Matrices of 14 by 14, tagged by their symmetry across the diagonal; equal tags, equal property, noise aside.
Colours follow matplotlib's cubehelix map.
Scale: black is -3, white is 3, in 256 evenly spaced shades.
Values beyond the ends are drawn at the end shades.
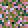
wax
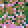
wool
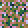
wax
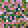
wax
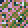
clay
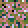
wax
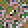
clay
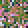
wax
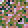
clay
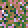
wax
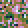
wool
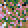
wool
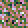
wool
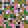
wool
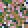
wool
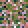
wax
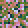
wool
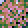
clay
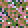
wool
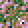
clay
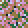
clay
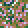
wax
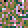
wax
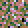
wax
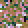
wool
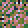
clay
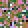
wool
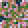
clay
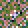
clay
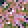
clay
